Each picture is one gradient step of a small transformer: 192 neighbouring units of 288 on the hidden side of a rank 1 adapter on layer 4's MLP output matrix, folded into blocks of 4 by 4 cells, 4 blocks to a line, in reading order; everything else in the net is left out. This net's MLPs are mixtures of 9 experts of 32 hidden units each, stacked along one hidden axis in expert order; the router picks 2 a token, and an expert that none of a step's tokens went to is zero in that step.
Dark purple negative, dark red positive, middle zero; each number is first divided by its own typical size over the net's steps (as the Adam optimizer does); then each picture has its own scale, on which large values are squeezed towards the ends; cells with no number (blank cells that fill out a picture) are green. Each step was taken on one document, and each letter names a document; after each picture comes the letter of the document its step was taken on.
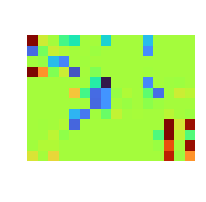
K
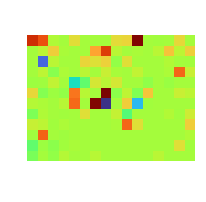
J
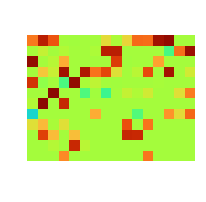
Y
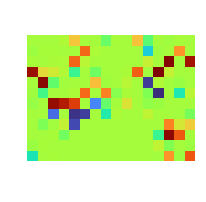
K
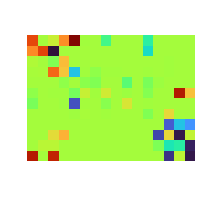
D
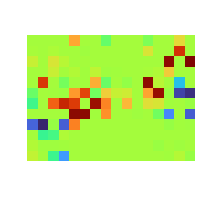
D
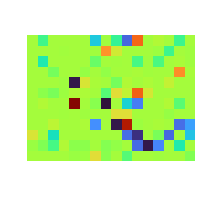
J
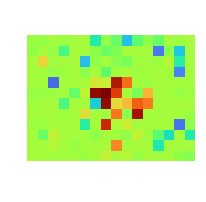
J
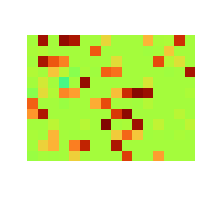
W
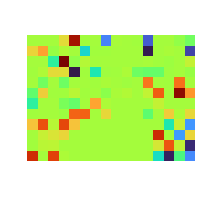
K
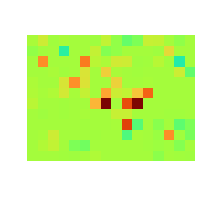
J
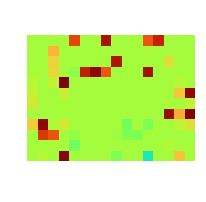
Y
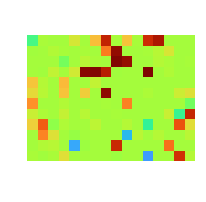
Y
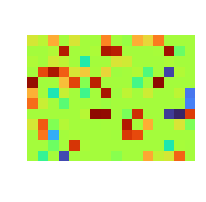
Y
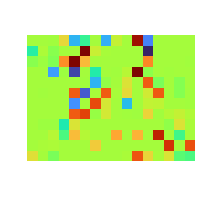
K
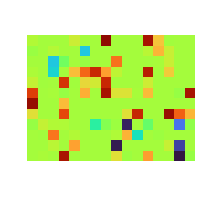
Y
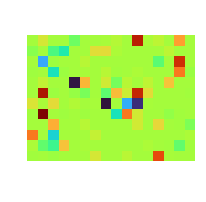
J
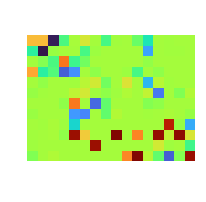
K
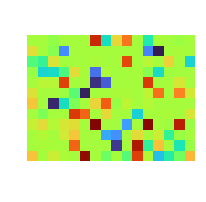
D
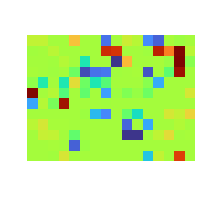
Y
